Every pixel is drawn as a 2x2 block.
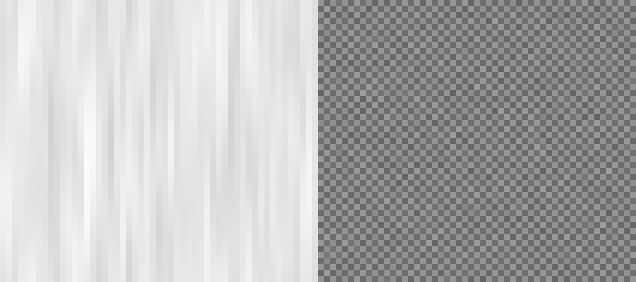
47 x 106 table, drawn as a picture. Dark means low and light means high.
The table splits into one row of 2 panels. Panel 1,1: very high, streaked downward, faint in contrast. Panel 1,2: middling, checkered.
